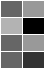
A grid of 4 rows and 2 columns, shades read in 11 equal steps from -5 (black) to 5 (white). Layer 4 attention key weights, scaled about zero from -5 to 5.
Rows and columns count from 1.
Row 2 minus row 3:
3 -6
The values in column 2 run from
-5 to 1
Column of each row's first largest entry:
2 1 2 1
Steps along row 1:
up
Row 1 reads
-1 1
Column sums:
-1 -6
